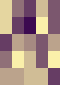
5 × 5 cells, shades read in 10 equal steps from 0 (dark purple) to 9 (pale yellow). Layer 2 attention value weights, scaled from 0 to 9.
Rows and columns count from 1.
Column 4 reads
7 9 3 3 7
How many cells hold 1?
0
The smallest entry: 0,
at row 2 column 3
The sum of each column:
28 27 21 29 23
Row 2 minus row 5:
2 -4 -7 2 1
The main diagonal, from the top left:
8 2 5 3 2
